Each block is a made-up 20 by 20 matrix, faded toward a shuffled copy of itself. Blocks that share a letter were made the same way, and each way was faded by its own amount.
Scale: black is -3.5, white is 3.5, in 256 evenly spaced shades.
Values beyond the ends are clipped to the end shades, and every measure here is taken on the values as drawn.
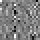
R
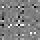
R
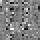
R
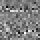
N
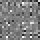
R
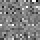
N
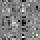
R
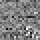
N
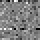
N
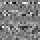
N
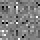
R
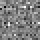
N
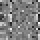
R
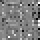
R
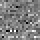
N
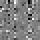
R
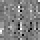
R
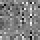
R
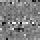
N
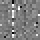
R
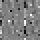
R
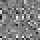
R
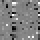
R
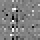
R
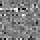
N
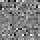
N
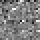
N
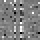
R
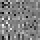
R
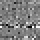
N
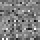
N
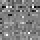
N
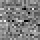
N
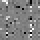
R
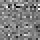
N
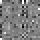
R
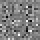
R
